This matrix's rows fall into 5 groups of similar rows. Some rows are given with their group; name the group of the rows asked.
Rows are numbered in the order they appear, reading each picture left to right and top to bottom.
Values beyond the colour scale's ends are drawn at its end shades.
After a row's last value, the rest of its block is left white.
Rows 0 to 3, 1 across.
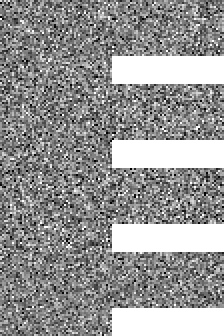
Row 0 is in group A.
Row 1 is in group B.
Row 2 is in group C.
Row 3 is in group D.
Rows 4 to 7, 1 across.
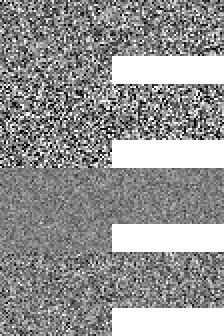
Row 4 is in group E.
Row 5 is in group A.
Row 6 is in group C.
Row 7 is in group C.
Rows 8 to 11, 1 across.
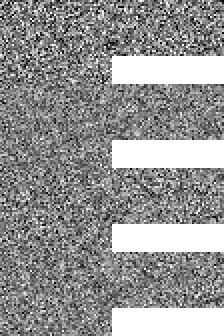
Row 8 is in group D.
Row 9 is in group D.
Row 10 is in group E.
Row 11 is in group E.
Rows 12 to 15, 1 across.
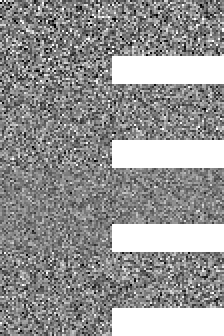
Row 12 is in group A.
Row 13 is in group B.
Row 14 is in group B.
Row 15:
E
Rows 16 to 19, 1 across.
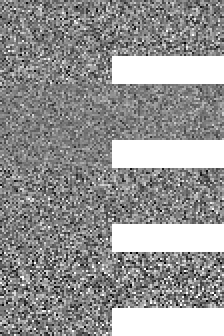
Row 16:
C
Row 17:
A
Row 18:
A
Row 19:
E
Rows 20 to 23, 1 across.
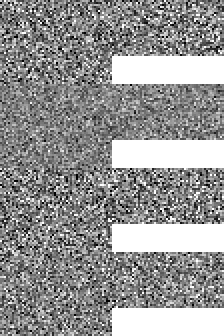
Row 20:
E
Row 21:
E
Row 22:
A
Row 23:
B
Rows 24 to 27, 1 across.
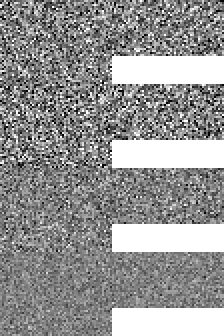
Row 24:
D
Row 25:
D
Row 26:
C
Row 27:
B
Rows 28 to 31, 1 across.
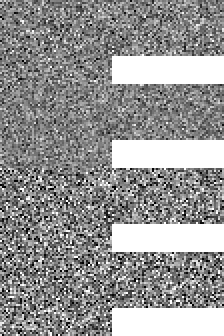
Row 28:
A
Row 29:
D
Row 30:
A
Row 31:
C
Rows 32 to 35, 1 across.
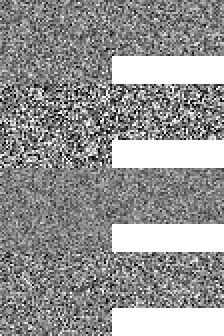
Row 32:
B
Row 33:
C
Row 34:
D
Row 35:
B
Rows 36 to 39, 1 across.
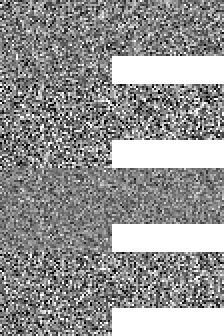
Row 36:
D
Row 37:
A
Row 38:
A
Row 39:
A
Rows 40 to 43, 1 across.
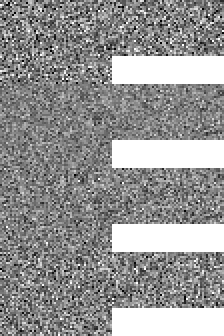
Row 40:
D
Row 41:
E
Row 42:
E
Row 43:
A
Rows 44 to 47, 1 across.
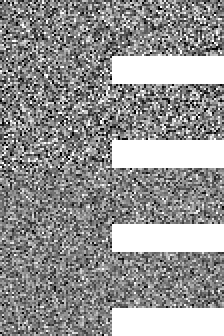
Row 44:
E
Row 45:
C
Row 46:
B
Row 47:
D
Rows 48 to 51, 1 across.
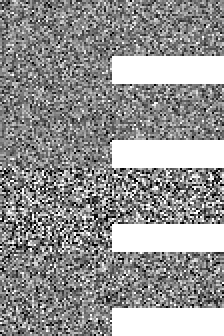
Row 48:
B
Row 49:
B
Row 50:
B
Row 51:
D
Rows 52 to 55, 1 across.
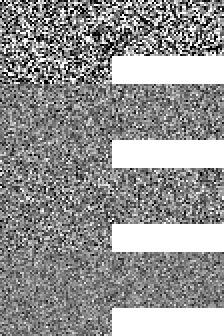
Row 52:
E
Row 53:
C
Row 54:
A
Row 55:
D
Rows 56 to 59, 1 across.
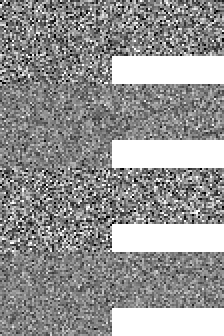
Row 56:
D
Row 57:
E
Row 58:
B
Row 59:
B
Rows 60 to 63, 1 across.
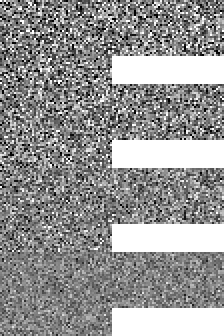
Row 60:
A
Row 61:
C
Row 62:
A
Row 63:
C
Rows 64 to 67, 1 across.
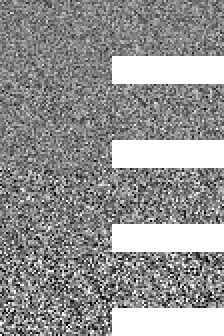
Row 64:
B
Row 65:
B
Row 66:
A
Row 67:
C
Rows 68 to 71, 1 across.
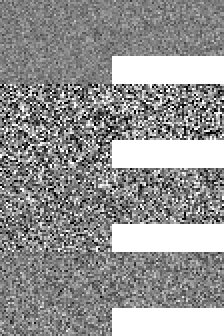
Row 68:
E
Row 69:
E
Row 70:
A
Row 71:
C
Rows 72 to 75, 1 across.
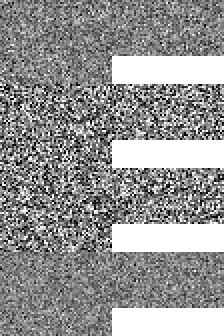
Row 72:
C
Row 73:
B
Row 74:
E
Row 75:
C
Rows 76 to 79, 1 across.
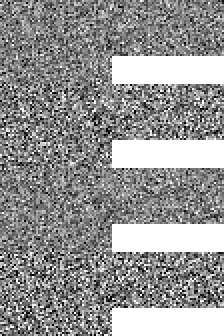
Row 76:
D
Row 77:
E
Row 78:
E
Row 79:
D
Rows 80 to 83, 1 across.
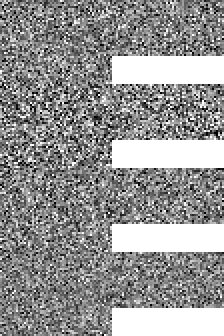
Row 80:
C
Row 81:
E
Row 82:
D
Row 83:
D
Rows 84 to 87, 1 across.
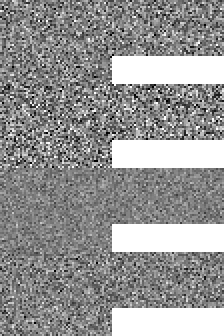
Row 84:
B
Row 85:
B
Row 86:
D
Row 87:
C
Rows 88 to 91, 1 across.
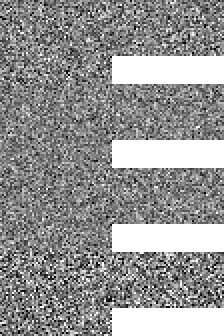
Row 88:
C
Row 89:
B
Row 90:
B
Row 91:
D
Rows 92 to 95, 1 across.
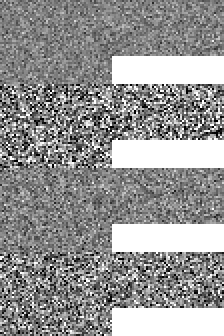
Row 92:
E
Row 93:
E
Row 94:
E
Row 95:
D
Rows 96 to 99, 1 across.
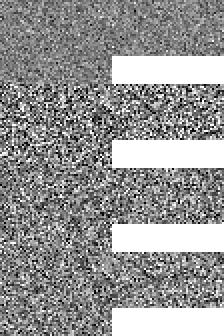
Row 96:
A
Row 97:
E
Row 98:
C
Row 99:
E
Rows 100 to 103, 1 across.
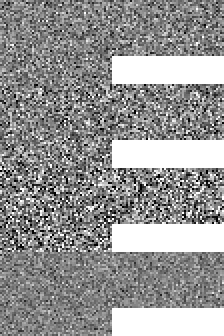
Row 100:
B
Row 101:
C
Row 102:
A
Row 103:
A
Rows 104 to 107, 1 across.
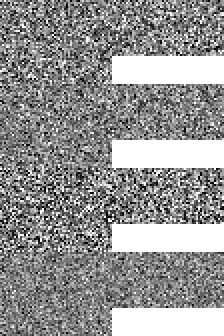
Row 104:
E
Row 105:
A
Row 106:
A
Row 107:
D
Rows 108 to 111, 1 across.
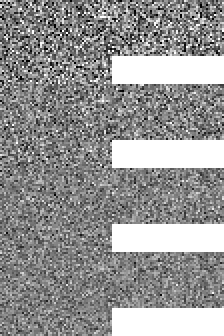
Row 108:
A
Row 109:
D
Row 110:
A
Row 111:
A
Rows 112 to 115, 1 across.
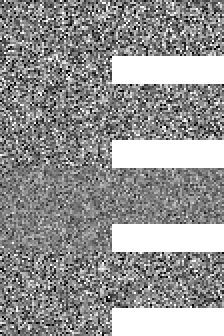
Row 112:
C
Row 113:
D
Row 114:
C
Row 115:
D
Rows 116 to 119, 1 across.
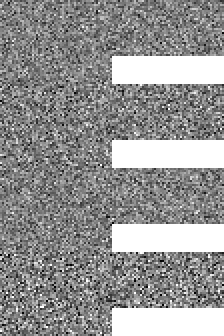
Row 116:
D
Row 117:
D
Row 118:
B
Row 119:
D
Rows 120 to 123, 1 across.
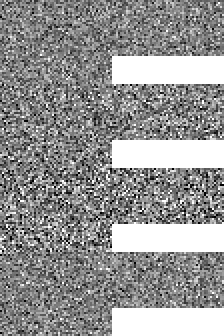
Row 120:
C
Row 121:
E
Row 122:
C
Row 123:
A
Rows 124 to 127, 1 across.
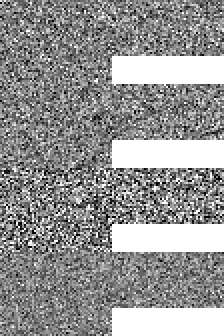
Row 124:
A
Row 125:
E
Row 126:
B
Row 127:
D
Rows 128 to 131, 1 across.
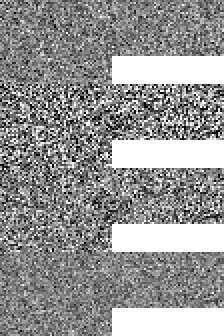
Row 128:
A
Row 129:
E
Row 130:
E
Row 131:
E
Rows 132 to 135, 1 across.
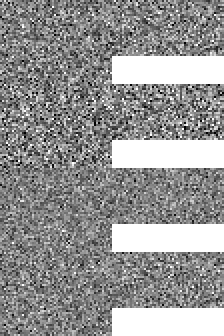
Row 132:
E
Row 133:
E
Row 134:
C
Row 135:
E
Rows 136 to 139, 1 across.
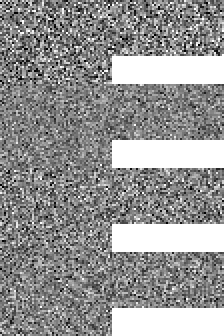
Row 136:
A
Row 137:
D
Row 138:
D
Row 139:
C
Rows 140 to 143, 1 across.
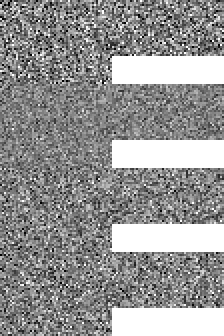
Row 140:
D
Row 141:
D
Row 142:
E
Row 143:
A
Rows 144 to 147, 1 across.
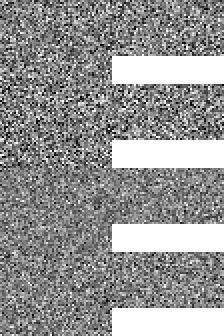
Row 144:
C
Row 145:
D
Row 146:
E
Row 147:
B
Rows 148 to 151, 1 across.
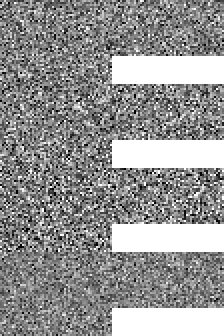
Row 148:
D
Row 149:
C
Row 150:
A
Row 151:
C
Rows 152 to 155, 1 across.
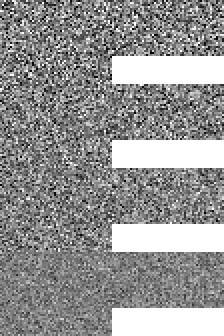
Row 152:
B
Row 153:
D
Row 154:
A
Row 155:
A
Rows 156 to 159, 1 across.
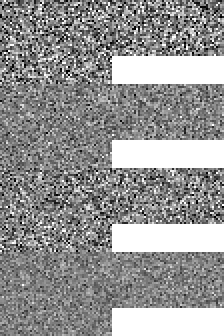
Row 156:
C
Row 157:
A
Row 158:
C
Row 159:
E
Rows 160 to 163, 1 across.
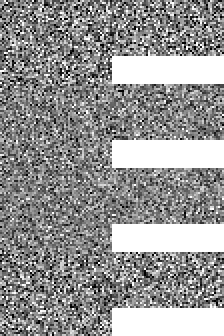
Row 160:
C
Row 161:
D
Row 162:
A
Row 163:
E
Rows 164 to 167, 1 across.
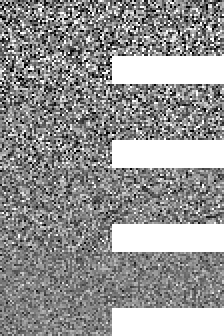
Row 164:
C
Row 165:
B
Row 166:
E
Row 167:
A
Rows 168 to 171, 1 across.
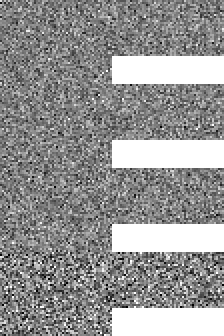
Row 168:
A
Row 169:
E
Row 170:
C
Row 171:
D
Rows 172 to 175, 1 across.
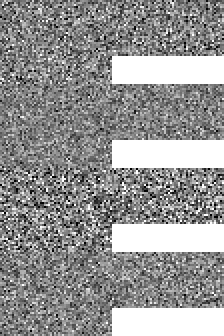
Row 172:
C
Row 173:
C
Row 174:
E
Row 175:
E
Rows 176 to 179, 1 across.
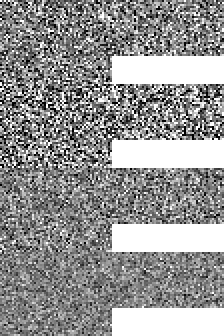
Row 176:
A
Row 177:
A
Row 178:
C
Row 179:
E
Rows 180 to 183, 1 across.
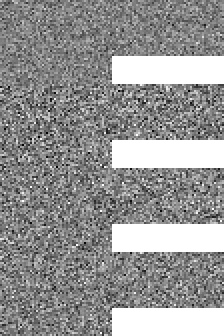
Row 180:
B
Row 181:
D
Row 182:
E
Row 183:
D
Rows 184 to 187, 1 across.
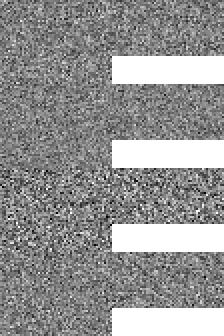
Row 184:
C
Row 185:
D
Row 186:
B
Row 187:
B
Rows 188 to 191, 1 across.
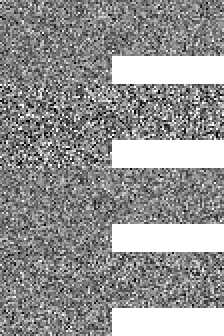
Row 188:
A
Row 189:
A
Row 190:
E
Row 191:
C
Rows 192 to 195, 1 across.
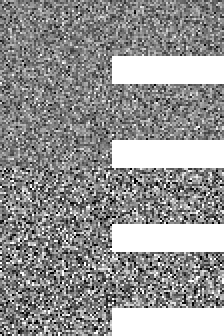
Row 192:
C
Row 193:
B
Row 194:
B
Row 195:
A
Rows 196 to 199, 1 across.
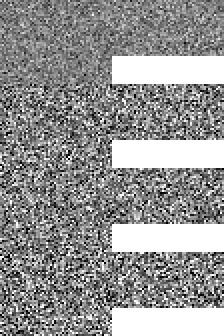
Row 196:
E
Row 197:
C
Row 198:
D
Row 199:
D
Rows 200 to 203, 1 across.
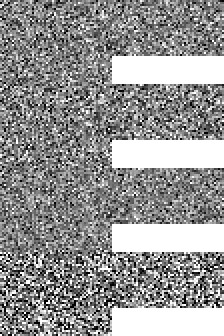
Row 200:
D
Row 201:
D
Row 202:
D
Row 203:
A
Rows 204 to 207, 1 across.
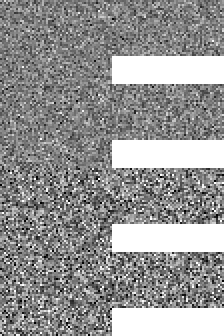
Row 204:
A
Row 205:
C
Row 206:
E
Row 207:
C
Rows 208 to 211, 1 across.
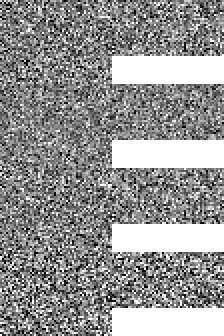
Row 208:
A
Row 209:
C
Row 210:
A
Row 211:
D
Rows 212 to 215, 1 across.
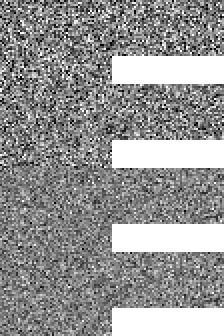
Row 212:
C
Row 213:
D
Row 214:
E
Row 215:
E
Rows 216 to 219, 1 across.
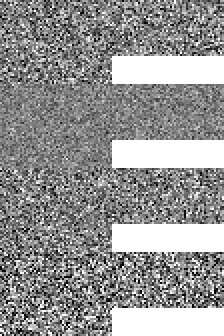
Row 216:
E
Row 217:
B
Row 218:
A
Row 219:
C
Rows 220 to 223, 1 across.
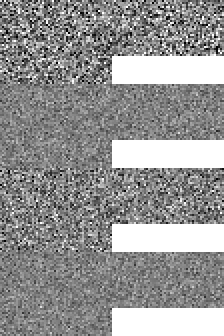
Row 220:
E
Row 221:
C
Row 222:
D
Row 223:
C
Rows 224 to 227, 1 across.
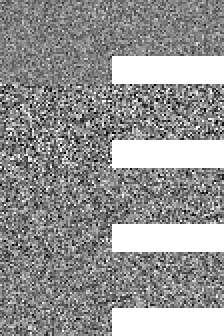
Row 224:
B
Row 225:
B
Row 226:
E
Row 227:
B
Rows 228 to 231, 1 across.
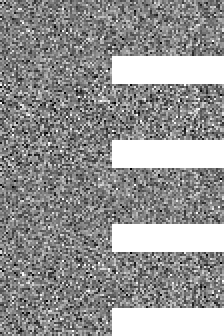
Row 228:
A
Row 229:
A
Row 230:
A
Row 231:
A
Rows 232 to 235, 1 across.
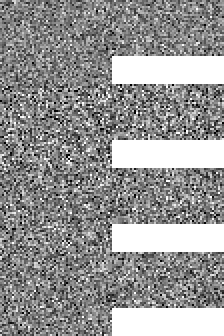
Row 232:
B
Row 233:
C
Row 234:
C
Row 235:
D
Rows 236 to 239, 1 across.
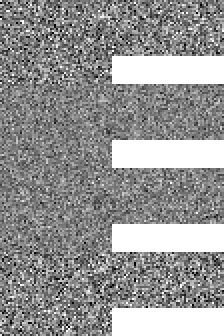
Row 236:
A
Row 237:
D
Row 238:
E
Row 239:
C
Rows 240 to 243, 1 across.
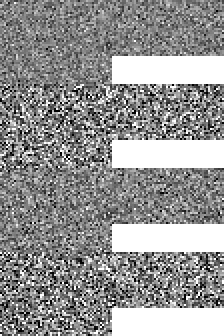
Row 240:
D
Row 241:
C
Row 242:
D
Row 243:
A
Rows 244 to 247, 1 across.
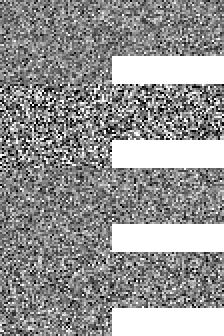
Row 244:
E
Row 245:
D
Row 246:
A
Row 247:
C
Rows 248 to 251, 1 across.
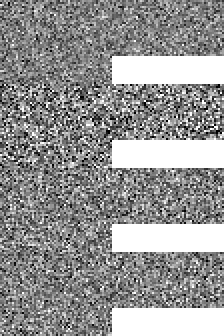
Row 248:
D
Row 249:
E
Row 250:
C
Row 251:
C
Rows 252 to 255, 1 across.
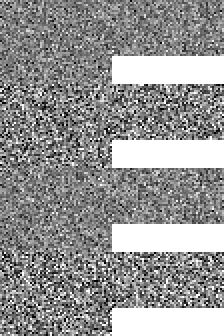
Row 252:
A
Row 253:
D
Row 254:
A
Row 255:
B
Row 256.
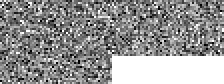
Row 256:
A
